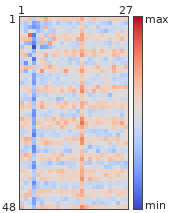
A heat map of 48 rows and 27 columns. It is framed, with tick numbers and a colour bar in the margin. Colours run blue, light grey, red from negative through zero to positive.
Odd patch: rougher, in the top left. Stripes: horizontal, repeating 11 times. Average level on the scale: 50%. Roughest part: top left. Odd lines: columns 4 and 16.
